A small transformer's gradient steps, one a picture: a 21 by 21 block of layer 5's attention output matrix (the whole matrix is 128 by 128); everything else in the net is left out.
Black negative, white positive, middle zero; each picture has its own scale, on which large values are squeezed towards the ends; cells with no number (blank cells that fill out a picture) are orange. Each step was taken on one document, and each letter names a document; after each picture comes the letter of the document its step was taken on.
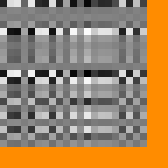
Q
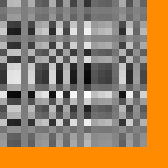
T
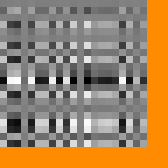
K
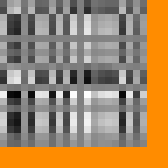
K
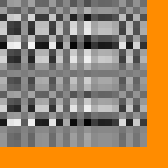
Q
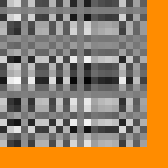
T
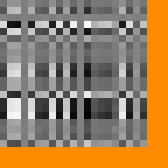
K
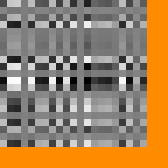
T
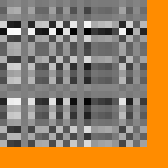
K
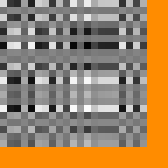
Q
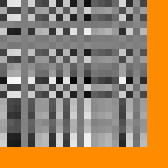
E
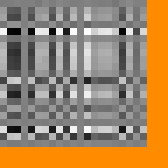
E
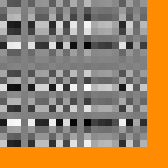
E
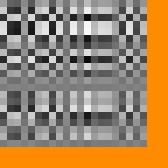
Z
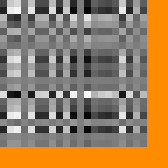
K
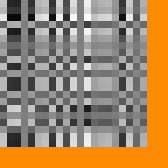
E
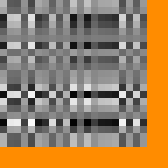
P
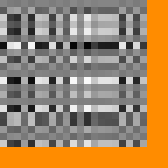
Q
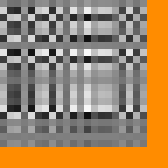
Z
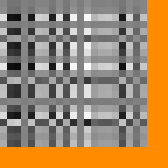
E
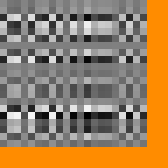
Z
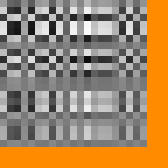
Z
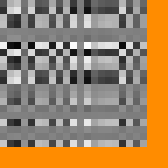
K
